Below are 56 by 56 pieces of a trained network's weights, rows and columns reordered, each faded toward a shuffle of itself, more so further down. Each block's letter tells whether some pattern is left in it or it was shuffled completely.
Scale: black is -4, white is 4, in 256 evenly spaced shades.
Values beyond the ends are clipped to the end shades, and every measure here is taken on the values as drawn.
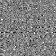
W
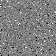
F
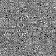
W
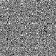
W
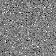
W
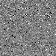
W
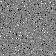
F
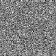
W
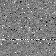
W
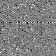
W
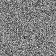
F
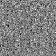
W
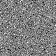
F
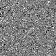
W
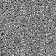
W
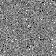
W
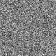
W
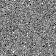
F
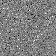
F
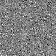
W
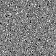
W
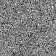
F
